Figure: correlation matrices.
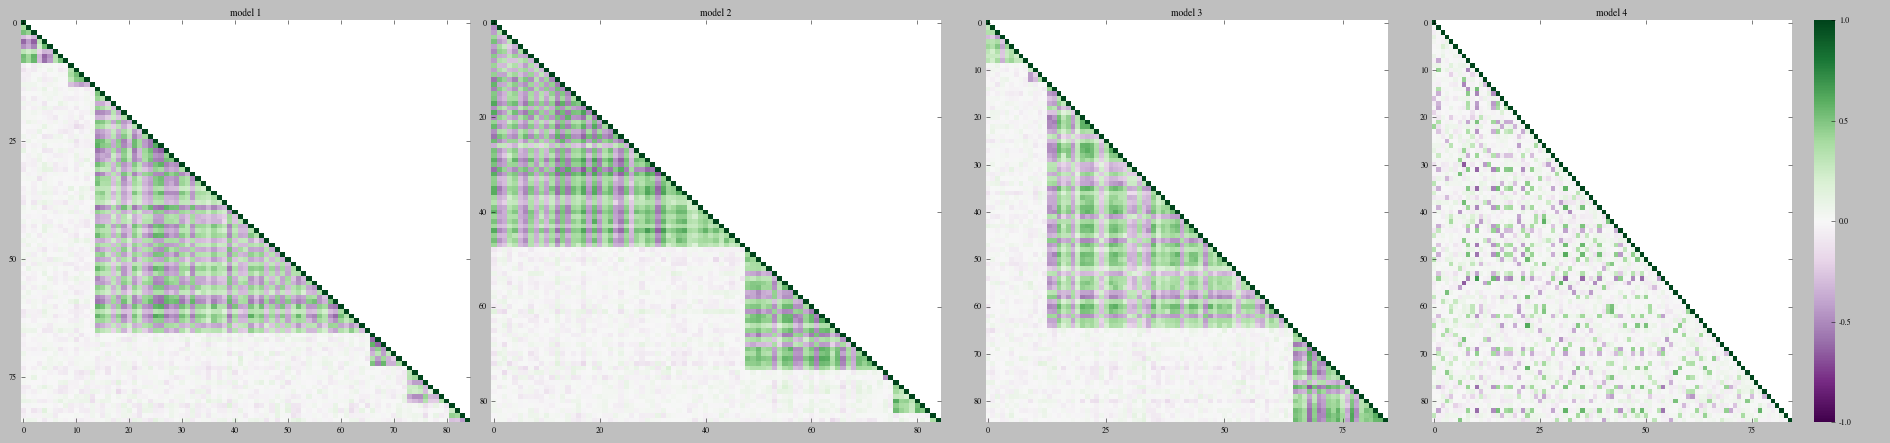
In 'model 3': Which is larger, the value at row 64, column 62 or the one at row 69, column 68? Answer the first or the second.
the first
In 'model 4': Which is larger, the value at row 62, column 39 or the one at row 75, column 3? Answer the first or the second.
the first
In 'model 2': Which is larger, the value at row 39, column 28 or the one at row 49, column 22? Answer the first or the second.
the first
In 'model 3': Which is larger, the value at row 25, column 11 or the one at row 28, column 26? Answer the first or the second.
the second
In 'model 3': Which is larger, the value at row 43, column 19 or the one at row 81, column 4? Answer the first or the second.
the first
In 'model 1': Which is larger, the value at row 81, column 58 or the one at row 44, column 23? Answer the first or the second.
the first
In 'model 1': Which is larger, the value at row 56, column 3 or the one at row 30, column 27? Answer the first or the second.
the first
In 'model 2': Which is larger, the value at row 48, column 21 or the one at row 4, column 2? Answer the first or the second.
the first
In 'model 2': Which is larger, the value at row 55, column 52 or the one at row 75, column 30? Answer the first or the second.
the first
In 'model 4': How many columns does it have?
85
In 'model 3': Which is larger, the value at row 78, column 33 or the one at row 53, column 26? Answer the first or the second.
the first
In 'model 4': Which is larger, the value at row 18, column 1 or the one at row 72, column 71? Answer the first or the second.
the second
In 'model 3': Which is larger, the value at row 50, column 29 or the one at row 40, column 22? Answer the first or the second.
the second
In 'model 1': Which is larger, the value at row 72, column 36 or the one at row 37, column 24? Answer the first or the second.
the first
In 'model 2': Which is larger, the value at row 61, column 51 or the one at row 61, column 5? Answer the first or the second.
the second
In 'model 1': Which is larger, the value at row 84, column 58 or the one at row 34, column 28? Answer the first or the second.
the first
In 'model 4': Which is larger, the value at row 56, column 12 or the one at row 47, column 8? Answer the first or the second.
the second
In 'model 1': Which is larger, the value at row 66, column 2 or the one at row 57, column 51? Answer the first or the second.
the second
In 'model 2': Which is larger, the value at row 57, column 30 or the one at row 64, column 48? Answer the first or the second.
the second
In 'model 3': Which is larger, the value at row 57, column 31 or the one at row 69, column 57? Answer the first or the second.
the first
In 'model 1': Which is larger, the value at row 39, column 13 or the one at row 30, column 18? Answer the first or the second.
the second
